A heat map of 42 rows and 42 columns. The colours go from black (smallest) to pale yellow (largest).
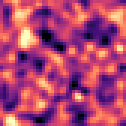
The values follow a bell shape. Neither half mirrors the other. The field is mottled with small blotches. No overall slope runs across the table.
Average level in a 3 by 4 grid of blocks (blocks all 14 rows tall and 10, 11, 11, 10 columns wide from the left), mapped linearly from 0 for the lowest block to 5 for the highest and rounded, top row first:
5012 / 2122 / 2202
